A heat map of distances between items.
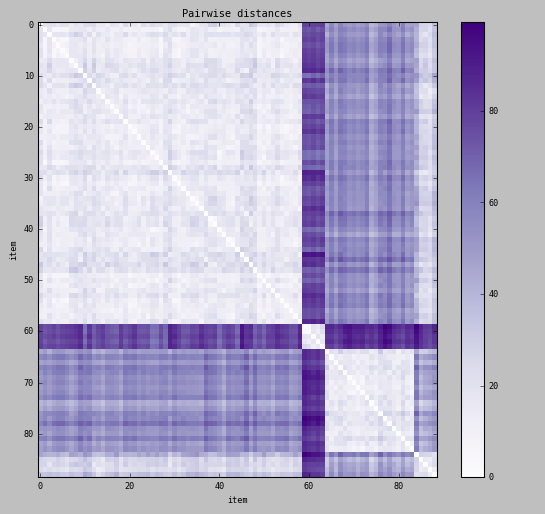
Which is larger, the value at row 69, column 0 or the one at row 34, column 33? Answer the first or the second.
the first
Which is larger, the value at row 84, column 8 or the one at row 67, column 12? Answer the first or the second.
the second
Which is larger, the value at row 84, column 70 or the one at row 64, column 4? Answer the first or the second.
the first
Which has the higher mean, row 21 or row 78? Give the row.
78
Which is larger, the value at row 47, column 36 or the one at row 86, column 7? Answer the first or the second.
the second
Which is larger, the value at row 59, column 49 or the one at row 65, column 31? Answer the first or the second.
the first
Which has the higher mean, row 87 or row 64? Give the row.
64
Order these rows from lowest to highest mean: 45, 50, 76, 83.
50, 45, 83, 76
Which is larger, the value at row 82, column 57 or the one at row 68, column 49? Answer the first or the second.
the second
